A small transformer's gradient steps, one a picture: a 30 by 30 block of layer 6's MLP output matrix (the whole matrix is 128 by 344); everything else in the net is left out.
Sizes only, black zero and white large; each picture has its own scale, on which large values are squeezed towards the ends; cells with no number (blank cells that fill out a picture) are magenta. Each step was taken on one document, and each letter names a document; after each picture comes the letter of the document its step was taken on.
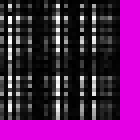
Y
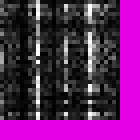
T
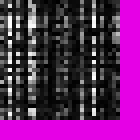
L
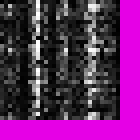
T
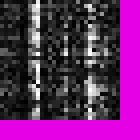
T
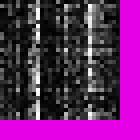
T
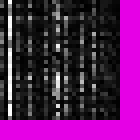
Y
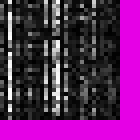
Y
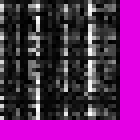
T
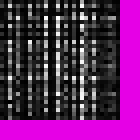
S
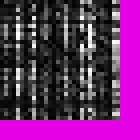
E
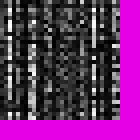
L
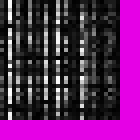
Y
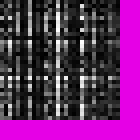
S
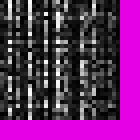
Y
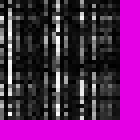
Y
